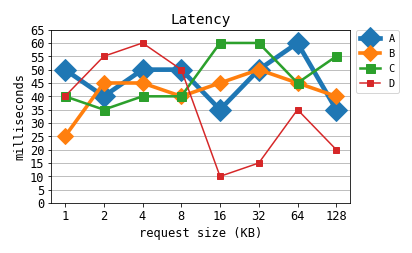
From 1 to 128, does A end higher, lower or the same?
lower
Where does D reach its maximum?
4
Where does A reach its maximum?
64
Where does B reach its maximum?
32
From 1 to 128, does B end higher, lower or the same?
higher
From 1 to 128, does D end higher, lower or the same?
lower
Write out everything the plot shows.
Title: Latency
x-axis: request size (KB), ticks 1 2 4 8 16 32 64 128
y-axis: milliseconds, ticks 0 5 10 15 20 25 30 35 40 45 50 55 60 65
Legend: A, B, C, D
Values:
A: 50 40 50 50 35 50 60 35
B: 25 45 45 40 45 50 45 40
C: 40 35 40 40 60 60 45 55
D: 40 55 60 50 10 15 35 20
